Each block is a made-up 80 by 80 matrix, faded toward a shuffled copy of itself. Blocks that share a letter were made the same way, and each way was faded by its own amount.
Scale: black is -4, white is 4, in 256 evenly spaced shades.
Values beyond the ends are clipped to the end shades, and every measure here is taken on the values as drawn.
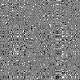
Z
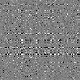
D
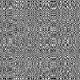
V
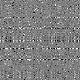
D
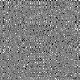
Z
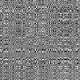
V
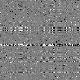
D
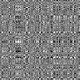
V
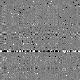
D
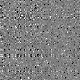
Z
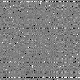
D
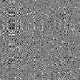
Z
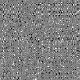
Z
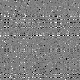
D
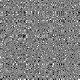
Z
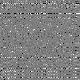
D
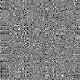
Z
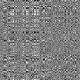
V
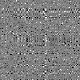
Z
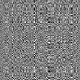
V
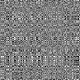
V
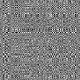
V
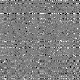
D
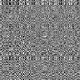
V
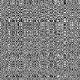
V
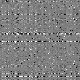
D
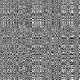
V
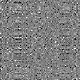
Z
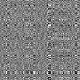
V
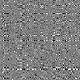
D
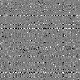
D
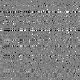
D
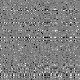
D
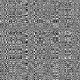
V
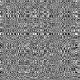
V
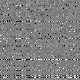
D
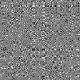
Z
